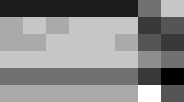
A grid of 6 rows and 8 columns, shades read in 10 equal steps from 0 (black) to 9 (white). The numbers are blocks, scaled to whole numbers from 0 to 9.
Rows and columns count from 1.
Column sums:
30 31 31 32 32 31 25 19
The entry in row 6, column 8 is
3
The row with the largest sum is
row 4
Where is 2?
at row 2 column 7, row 3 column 8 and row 5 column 7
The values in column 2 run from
1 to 7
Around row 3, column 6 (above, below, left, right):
7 7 7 3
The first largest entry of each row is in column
8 2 3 1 1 7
